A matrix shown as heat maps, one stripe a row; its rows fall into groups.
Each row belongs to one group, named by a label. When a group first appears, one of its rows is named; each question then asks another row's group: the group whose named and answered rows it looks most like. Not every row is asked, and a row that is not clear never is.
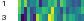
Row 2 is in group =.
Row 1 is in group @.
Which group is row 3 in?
=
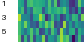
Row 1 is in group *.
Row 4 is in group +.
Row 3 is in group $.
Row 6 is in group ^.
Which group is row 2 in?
*
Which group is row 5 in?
@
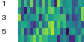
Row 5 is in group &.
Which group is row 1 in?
^
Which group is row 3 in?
@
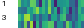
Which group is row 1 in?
^
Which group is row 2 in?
*
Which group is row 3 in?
@
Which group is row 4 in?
^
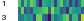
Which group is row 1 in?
^
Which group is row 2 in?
&
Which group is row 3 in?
$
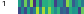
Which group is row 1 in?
^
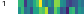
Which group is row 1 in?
*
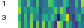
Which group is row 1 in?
=
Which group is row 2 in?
@
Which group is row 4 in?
^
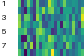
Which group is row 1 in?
=
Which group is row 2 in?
=
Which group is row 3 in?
$
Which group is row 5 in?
$
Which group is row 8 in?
=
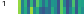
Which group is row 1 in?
@
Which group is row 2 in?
@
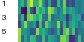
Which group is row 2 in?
=
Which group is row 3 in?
*
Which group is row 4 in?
+
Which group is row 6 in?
^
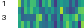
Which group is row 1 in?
^
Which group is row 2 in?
@
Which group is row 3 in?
$
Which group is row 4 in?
$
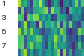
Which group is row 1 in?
$
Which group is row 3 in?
*
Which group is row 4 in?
+
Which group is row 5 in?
@
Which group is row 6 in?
*
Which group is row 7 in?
*
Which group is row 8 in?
+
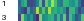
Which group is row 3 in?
+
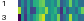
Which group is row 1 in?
&
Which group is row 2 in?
=
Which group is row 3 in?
&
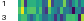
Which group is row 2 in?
*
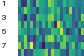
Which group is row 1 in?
=
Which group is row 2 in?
+
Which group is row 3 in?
=
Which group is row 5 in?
@
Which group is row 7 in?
@
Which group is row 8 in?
&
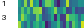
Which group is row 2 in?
*
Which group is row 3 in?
$
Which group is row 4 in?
$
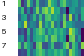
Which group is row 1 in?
=
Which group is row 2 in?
&
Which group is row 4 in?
+
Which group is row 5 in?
&
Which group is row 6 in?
&
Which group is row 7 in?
$
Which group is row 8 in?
&
